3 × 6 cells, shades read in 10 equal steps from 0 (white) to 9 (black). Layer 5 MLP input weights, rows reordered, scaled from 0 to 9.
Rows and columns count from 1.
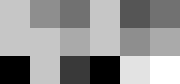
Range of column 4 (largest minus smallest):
7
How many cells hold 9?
2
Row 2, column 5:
4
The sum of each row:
24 16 28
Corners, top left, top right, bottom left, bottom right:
2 5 9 0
